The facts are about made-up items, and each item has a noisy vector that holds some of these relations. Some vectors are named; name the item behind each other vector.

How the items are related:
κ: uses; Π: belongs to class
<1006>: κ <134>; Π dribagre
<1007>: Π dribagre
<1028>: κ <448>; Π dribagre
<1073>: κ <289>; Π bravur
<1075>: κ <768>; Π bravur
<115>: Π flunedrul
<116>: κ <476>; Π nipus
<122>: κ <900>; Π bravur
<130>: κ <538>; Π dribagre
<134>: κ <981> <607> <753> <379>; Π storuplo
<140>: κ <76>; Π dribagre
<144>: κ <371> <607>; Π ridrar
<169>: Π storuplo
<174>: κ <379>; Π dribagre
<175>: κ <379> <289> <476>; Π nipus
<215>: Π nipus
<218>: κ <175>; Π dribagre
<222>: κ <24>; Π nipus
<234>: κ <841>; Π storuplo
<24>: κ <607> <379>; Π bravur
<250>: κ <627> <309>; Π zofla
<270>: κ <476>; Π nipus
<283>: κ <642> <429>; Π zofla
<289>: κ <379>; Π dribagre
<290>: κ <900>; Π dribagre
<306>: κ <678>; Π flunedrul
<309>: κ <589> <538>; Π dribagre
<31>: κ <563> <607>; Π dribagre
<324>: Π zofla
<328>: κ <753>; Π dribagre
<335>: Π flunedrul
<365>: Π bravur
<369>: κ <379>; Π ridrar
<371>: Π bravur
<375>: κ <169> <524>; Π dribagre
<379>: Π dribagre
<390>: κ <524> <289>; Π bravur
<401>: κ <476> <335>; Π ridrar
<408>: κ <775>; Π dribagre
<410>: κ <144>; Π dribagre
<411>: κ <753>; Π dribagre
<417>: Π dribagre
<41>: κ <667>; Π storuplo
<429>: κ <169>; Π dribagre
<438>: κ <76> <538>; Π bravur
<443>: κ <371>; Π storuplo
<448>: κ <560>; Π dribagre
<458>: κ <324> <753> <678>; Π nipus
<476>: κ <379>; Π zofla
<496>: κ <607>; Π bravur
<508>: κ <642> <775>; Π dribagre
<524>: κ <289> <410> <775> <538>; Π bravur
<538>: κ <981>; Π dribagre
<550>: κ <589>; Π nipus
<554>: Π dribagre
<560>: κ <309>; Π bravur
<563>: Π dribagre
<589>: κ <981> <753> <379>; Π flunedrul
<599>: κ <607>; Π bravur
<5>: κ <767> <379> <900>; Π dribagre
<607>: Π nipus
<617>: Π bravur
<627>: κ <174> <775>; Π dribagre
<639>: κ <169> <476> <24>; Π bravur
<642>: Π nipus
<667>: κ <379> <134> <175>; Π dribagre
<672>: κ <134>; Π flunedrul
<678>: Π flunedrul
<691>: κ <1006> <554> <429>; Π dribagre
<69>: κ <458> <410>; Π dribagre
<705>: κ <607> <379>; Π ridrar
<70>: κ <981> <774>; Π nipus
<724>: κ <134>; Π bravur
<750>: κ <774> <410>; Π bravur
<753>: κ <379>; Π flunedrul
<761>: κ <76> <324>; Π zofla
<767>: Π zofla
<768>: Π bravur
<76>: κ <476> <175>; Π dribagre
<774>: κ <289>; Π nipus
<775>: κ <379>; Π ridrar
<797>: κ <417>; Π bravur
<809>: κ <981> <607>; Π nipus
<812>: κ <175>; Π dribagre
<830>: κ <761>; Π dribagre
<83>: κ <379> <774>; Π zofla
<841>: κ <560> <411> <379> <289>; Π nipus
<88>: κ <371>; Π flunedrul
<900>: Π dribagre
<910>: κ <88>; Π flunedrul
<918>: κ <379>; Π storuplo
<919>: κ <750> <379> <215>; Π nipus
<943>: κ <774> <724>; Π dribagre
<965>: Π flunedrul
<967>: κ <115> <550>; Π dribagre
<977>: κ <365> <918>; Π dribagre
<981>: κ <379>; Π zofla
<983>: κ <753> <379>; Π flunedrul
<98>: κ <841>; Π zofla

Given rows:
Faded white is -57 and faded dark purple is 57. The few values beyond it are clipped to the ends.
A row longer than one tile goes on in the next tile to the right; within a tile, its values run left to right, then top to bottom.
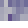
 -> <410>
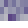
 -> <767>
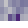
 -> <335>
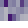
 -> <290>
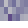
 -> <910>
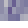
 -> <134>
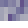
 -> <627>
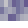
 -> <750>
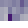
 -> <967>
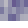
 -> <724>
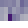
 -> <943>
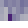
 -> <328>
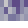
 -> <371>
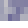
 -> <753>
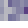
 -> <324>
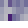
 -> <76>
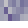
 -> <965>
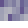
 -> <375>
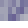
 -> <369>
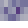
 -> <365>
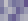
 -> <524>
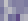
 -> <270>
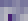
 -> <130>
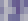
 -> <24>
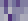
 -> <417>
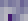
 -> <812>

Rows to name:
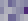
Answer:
<761>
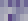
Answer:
<538>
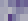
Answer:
<289>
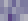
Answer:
<41>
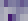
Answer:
<900>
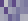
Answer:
<443>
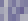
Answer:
<705>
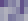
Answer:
<508>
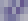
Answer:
<918>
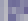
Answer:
<981>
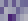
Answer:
<122>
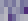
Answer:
<83>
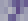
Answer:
<560>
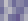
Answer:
<639>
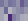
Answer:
<1007>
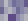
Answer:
<438>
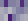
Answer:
<1028>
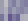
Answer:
<672>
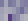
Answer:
<69>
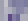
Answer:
<115>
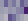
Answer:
<98>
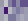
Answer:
<768>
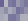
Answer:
<144>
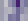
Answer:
<607>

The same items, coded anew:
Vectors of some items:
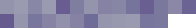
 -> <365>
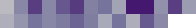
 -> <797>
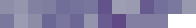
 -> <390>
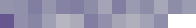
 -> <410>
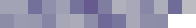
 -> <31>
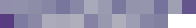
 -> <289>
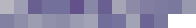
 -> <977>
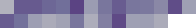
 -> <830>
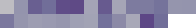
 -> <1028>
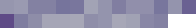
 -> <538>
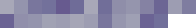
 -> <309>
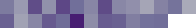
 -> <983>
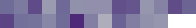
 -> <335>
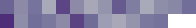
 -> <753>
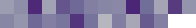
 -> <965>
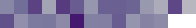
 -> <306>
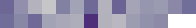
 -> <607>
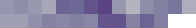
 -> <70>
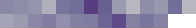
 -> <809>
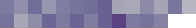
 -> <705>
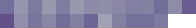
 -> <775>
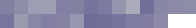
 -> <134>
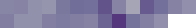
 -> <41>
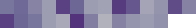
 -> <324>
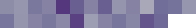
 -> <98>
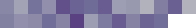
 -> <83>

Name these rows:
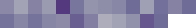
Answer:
<767>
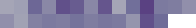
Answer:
<122>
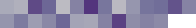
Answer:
<691>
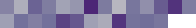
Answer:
<283>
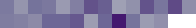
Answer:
<639>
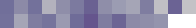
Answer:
<144>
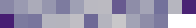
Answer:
<379>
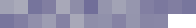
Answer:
<1006>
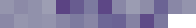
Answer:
<841>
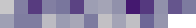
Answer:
<417>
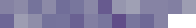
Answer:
<369>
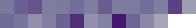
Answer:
<401>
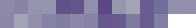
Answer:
<234>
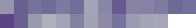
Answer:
<76>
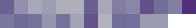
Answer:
<169>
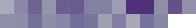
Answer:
<617>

